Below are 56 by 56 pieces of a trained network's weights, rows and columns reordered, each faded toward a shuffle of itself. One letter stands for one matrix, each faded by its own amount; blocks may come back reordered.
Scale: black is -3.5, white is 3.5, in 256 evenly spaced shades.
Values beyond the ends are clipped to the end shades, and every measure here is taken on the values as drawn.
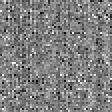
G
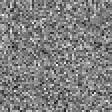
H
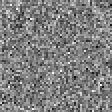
H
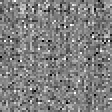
G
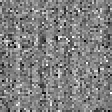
G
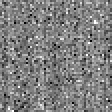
G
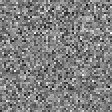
H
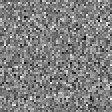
H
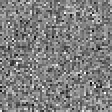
H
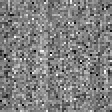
G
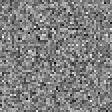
H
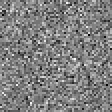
H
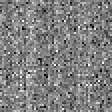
G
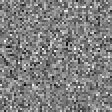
H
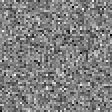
H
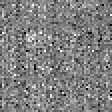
G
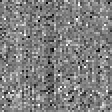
G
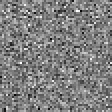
H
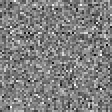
H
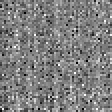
G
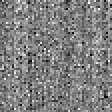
G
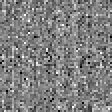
G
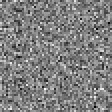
H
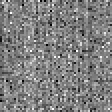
G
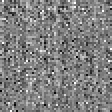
G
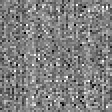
G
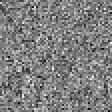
H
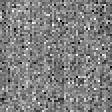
G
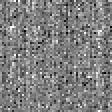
G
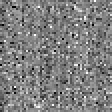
G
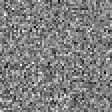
H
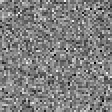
H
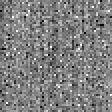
G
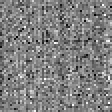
G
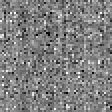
G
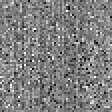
G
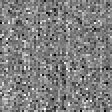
G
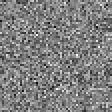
H
